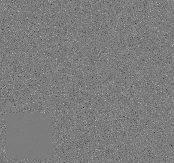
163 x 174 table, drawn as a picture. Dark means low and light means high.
No row or column stands out. The bottom left is the calmest part. There is no overall slope. The texture is fine-grained noise. Neither half mirrors the other. An odd patch, calmer than its surroundings, sits in the bottom left. No regular stripes run through it.
